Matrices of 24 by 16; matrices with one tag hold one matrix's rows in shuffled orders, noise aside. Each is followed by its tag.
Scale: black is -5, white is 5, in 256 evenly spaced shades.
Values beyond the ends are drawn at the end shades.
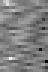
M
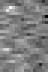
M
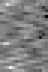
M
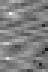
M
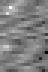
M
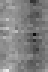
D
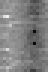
D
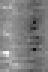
D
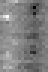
D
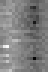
D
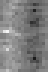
D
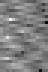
M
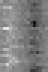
D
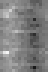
D
